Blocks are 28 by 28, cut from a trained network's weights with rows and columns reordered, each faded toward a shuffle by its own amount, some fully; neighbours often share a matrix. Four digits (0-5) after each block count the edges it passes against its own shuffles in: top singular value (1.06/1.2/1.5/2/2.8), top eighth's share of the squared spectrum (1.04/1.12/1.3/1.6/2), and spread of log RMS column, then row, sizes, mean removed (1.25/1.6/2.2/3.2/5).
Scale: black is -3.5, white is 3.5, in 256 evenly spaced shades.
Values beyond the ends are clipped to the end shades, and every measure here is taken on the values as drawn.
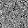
2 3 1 0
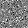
1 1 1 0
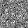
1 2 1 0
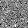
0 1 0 0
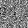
2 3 1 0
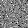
0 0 0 0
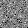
0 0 0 0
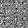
2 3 2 1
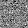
0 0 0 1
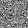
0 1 0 0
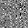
2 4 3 0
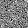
0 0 0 0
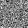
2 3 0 0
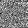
2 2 0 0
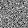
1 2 0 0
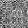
3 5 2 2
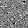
0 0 0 0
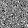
0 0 0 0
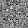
2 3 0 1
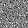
0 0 0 0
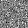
0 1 0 0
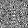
1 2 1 0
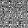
2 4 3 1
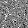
0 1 1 0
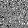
1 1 0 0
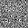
2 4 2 1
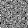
2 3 1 0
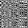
3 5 3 2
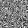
1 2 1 0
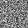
1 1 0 0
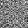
3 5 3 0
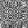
3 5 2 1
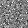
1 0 0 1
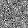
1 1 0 0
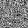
2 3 0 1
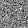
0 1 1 0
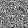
2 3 0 0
